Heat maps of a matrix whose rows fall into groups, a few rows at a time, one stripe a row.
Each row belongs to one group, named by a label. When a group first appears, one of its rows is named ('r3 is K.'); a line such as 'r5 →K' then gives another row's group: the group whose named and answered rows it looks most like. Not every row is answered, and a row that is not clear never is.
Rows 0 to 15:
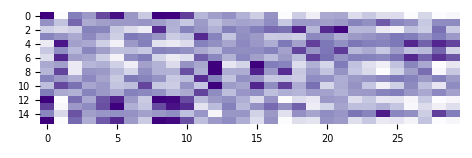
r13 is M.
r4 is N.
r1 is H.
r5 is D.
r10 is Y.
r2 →D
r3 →N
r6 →N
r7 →Y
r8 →Y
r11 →N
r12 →M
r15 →M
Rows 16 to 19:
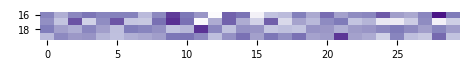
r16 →H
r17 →M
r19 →D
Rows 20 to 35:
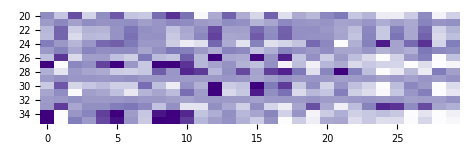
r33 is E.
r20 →M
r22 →Y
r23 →Y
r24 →E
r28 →D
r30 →Y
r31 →Y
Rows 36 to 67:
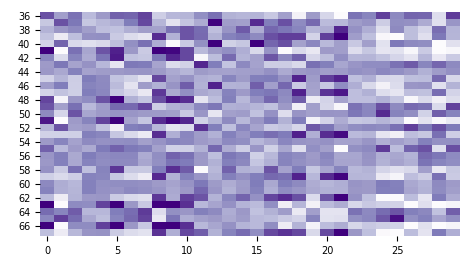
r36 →E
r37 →Y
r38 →D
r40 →Y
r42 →M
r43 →N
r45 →D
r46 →Y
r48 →M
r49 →E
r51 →M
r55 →E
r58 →M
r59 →D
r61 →N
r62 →D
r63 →M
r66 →M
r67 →D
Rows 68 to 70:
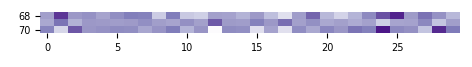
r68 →E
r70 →H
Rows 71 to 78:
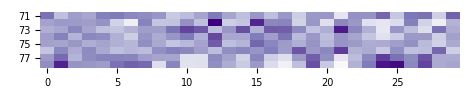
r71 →E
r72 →Y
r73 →D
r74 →Y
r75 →Y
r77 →E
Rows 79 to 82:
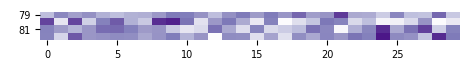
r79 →D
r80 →M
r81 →E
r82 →H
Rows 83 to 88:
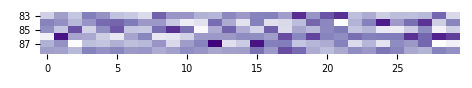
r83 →D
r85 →M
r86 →N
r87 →Y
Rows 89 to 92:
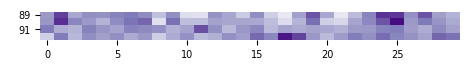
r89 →E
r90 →E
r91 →N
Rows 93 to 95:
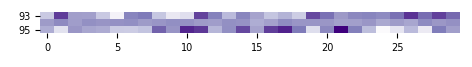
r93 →N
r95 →D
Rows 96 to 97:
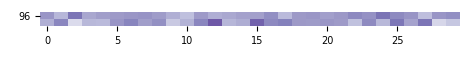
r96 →H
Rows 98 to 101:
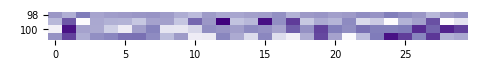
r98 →H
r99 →Y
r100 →N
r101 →E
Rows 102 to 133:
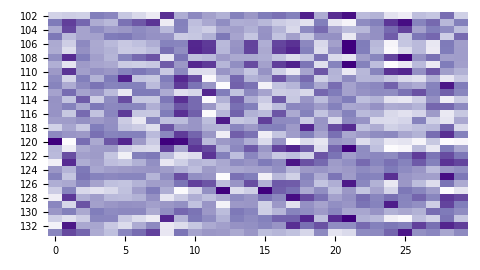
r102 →D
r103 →E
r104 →E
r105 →E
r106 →D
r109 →D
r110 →E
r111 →M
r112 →H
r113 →N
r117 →Y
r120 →M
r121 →D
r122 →N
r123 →N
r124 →H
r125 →H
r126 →D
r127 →Y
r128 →N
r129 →H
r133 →E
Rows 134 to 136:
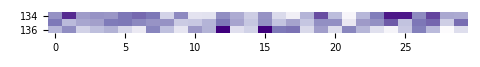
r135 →E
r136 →Y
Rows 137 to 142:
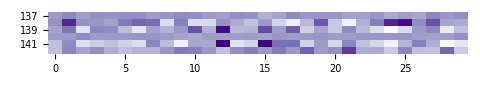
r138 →E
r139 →Y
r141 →Y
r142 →D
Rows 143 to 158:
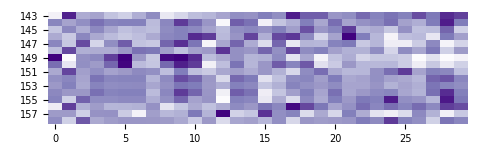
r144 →H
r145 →D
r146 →D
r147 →M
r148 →Y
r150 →M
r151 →E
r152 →H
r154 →H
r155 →H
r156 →N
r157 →Y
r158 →H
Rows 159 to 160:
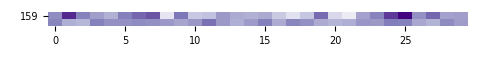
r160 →N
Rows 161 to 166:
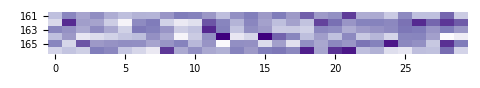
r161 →D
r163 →N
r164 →Y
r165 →H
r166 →D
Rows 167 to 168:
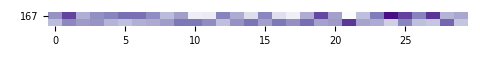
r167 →E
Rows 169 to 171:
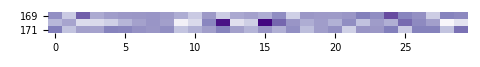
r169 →H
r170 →Y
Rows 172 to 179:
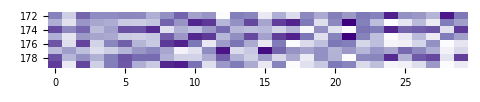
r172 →H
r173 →D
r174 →E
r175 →D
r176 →M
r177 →Y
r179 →M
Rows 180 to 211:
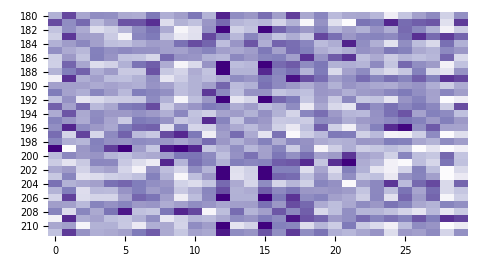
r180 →Y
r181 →E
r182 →Y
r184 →D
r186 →D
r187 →Y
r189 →N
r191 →N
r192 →Y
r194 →E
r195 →N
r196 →E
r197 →M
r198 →N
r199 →M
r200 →D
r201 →D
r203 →Y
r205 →Y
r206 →Y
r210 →Y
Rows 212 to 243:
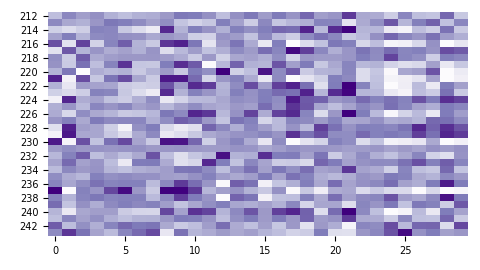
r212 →D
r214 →D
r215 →E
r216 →M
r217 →N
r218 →H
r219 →M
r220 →Y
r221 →M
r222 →D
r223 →D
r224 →N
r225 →N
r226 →D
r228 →N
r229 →N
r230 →M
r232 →Y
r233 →N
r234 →D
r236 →H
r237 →M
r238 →H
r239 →E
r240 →D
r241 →D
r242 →E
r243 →E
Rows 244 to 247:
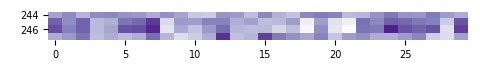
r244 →E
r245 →E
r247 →Y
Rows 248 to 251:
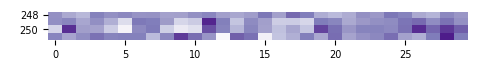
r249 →N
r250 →N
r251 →H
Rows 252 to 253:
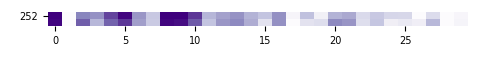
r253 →M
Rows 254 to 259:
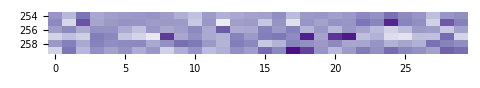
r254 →H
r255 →H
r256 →Y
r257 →D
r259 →N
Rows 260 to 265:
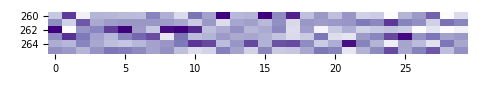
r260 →Y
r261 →H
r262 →M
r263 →E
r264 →D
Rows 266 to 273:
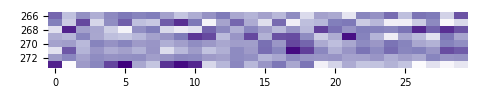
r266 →E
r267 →M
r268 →N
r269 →D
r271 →N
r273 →M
